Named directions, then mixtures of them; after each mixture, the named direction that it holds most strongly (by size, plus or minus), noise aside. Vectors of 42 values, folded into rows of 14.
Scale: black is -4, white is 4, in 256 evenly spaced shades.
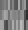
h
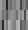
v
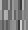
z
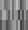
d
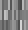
z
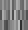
d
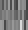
h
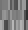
h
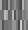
z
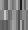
z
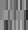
h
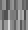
v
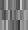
d
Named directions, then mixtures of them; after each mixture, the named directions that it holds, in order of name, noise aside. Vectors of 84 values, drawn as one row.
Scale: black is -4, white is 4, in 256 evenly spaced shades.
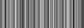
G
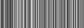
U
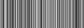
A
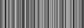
G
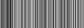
U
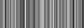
G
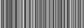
G, U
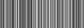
A, G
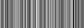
A, G, U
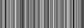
G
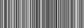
A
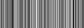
A, G, U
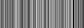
A, G, U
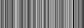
A, G, U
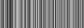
A, U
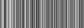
A, G, U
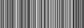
A, G, U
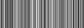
A, G, U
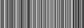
A, G, U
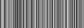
U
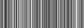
A, U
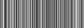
A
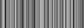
G
